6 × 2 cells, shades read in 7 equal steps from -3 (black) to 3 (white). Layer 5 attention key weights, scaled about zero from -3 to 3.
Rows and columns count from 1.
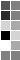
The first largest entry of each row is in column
2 2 1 2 1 1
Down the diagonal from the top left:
-1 0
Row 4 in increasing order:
-3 2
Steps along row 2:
up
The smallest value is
-3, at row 4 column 1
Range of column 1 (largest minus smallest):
6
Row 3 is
2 1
